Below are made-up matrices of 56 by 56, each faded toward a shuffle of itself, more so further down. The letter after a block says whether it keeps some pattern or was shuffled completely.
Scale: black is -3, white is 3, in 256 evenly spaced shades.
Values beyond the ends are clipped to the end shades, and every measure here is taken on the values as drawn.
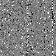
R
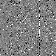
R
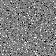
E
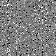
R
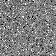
E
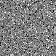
E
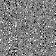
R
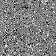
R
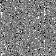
R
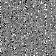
R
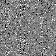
R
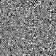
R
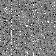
R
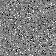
E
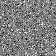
E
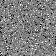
E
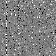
R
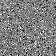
E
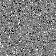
E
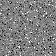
E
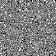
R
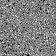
E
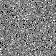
E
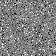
E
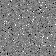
E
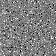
E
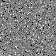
E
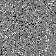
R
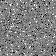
E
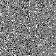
R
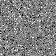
E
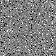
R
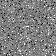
E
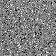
E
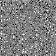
R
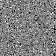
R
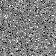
E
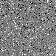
E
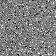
E
